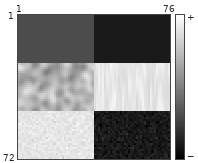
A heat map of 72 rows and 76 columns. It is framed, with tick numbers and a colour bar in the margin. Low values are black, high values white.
The table splits into 3 rows of 2 panels. Panel 1,1: low, flat. Panel 1,2: very low, flat. Panel 2,1: high, blotchy. Panel 2,2: very high, streaked downward, faint in contrast. Panel 3,1: very high, fine-grained, faint in contrast. Panel 3,2: very low, fine-grained, faint in contrast.
